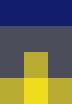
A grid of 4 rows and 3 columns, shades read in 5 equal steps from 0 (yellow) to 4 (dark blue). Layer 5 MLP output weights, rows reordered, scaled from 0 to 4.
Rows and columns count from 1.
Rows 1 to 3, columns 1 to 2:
4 4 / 3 3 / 3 1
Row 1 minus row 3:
1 3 1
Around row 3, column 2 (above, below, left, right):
3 0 3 3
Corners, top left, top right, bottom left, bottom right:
4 4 1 1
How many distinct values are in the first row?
1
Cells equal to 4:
3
